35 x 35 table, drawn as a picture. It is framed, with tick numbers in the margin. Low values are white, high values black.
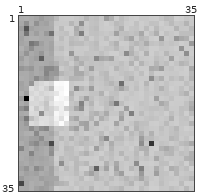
The left part is higher, up to a seam about 20% of the way across. The middle left is the roughest part. There are no regular stripes. In the middle left lies a patch that is lower than the rest. Most values sit low, with a long tail of high ones. The middle right is the calmest part.
